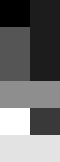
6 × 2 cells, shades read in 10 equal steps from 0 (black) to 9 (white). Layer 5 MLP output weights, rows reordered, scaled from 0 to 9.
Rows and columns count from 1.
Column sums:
28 18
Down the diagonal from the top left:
0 1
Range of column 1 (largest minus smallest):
9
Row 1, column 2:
1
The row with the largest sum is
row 6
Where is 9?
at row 5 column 1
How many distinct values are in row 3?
2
